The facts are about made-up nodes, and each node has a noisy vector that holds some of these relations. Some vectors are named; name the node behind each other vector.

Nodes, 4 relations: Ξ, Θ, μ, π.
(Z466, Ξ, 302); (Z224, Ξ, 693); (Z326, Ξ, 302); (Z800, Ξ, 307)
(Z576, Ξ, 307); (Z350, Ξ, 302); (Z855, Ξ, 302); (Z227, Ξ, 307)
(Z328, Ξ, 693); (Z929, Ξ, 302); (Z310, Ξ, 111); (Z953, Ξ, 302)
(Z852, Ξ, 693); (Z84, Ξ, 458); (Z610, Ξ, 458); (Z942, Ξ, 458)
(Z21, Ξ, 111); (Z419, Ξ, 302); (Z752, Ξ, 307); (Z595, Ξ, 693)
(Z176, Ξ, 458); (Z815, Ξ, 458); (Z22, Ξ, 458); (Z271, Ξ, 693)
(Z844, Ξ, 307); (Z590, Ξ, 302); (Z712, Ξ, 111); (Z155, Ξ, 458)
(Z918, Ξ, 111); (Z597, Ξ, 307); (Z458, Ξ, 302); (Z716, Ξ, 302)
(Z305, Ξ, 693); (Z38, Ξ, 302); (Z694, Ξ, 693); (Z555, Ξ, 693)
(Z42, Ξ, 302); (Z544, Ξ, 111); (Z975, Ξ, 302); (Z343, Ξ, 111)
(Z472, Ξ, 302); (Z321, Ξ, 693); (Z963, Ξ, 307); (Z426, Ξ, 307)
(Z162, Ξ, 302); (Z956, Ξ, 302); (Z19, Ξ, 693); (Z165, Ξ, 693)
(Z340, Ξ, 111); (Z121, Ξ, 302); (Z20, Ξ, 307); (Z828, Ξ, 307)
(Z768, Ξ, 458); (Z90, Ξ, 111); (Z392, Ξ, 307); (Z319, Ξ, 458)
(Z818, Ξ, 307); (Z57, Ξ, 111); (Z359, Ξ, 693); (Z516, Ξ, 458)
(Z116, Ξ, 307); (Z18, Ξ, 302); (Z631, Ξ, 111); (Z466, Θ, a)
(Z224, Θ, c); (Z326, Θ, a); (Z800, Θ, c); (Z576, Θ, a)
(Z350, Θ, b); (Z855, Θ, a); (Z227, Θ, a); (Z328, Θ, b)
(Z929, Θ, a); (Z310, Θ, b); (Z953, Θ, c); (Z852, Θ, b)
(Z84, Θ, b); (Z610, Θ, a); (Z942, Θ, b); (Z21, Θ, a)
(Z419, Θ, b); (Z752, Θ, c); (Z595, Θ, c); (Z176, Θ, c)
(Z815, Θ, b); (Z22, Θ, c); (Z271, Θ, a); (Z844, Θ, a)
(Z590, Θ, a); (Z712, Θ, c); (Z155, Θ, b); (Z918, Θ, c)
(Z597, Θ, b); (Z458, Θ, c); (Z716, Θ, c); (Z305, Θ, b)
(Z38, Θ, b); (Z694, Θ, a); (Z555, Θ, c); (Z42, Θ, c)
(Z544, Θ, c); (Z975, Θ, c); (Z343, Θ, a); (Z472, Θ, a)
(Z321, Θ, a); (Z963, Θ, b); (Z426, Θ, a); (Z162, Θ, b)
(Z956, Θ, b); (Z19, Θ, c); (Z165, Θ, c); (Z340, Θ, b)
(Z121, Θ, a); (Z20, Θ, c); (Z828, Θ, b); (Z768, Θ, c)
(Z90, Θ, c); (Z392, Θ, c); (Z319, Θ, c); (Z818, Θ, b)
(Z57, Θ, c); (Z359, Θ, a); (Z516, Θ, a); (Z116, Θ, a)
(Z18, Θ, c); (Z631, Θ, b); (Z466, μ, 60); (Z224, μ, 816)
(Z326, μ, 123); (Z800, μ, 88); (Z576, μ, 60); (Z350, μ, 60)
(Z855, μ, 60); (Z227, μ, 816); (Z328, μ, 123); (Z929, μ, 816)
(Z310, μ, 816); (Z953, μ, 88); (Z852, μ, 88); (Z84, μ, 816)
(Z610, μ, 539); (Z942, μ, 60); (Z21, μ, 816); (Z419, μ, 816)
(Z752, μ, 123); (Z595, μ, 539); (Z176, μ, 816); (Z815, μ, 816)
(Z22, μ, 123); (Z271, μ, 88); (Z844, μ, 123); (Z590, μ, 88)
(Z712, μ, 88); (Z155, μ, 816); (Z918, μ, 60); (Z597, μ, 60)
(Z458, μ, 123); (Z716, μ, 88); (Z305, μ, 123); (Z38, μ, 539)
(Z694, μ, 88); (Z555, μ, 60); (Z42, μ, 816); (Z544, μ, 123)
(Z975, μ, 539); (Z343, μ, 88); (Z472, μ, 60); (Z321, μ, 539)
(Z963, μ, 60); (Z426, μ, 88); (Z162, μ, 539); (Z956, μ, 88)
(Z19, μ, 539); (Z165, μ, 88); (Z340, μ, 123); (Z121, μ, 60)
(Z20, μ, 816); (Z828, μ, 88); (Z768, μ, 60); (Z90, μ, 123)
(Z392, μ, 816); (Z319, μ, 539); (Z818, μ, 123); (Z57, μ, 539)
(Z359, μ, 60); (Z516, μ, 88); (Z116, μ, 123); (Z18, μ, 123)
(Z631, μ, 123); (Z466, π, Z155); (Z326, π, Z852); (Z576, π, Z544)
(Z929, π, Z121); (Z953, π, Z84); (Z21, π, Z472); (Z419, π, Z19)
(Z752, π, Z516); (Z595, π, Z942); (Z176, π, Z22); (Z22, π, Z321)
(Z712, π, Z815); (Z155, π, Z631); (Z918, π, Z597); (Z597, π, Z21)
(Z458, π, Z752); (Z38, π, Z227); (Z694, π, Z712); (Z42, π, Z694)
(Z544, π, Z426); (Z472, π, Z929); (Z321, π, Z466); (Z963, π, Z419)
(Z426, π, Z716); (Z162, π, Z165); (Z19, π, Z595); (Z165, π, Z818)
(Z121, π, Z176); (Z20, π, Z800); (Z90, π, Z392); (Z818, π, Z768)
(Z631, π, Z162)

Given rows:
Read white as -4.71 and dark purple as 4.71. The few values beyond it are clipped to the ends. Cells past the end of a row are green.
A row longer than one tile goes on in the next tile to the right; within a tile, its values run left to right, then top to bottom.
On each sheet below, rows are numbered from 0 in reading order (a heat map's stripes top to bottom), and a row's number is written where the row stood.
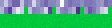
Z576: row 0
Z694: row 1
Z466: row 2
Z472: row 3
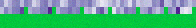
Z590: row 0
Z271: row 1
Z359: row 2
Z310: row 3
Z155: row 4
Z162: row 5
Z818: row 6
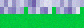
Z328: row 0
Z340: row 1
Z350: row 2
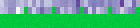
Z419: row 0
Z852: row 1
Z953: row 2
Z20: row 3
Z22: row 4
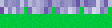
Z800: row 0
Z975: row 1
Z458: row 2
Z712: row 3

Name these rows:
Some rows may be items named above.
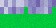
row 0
Z852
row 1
Z929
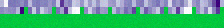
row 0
Z321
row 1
Z20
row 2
Z597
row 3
Z852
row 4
Z590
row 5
Z326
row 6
Z963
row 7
Z165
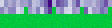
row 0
Z38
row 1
Z165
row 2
Z544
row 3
Z555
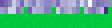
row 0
Z90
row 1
Z18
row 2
Z631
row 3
Z466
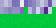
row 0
Z227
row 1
Z768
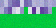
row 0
Z426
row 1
Z610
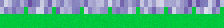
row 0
Z855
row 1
Z90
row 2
Z18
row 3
Z631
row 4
Z121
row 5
Z956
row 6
Z555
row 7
Z712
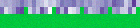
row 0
Z224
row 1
Z942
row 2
Z752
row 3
Z716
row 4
Z918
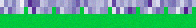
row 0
Z828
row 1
Z21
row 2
Z555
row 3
Z631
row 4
Z343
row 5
Z176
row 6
Z57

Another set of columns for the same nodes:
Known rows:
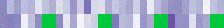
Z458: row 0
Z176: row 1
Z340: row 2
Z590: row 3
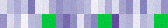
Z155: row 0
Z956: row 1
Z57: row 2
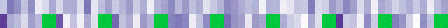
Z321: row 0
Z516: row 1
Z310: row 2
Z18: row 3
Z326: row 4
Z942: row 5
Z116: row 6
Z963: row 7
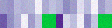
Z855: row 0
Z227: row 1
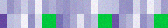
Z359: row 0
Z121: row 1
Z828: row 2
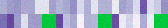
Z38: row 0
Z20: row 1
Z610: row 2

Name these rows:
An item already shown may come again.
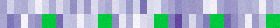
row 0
Z419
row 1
Z918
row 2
Z176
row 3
Z162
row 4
Z855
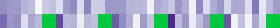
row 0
Z929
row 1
Z57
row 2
Z855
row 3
Z712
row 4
Z516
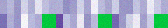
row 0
Z224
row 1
Z271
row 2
Z597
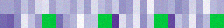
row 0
Z975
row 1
Z555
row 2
Z343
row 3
Z271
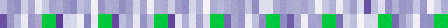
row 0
Z828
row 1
Z576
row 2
Z271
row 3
Z21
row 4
Z165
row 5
Z350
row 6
Z319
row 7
Z818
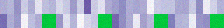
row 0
Z224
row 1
Z22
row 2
Z466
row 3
Z631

